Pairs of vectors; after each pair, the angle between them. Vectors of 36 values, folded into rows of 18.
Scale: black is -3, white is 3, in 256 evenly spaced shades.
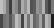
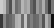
nearly parallel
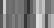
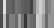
nearly parallel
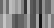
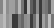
nearly parallel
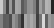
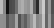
partly aligned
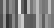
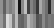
nearly opposite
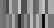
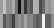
partly opposed
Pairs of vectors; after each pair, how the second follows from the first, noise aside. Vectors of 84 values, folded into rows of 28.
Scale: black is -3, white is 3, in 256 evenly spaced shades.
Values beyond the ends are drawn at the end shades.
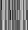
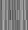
shrunk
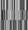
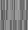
shrunk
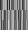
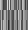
negated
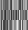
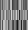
negated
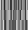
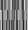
reversed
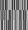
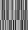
reversed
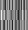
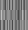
shrunk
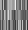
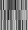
negated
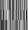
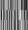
reversed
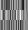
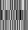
negated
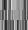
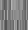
shrunk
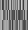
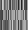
negated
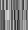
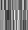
negated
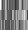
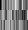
negated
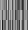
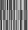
negated
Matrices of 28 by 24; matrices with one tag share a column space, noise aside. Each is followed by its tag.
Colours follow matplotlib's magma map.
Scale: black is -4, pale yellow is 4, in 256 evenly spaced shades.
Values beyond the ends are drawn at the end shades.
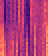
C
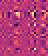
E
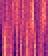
C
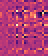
E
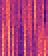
C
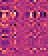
E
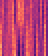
C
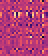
E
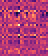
E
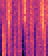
C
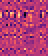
E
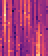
C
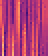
C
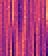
C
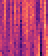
C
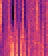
C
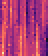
C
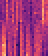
C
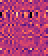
E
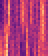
C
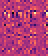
E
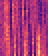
C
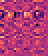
E
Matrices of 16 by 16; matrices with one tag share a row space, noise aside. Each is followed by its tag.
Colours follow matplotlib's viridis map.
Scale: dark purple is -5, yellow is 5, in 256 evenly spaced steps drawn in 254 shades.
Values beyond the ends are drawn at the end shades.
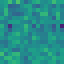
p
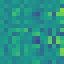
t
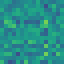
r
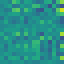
t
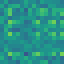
p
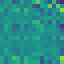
t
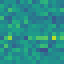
p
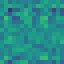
p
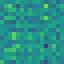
r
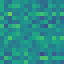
p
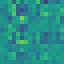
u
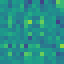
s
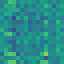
r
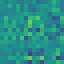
s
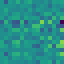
t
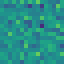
s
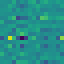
u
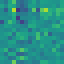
u
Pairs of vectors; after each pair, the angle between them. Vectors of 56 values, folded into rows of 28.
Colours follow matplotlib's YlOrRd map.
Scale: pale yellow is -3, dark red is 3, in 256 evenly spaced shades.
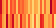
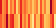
nearly parallel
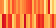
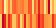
nearly parallel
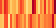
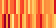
orthogonal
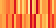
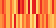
nearly opposite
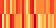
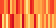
nearly parallel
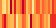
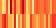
nearly parallel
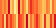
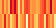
nearly opposite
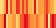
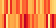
nearly parallel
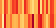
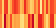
nearly parallel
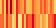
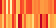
nearly opposite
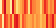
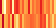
nearly opposite
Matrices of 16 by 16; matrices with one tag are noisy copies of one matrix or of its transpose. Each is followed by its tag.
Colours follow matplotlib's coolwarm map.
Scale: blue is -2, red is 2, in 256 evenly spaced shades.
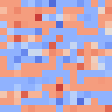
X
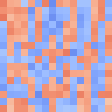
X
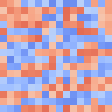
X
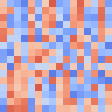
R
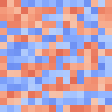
X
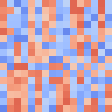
R
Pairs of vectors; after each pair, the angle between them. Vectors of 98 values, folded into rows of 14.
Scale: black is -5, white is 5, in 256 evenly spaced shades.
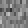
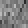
partly opposed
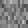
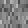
partly aligned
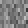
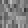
orthogonal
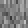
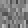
partly aligned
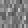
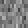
nearly opposite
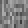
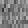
orthogonal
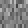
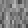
partly aligned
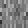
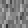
orthogonal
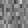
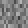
nearly parallel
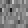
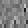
orthogonal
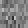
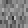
nearly parallel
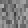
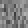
nearly parallel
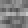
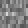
partly aligned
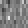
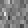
partly opposed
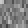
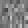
orthogonal
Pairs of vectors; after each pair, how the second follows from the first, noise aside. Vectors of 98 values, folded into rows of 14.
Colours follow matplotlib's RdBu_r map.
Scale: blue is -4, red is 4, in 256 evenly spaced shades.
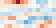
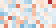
shuffled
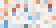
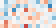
negated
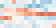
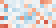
shuffled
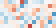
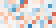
negated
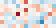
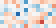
negated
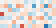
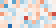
shuffled
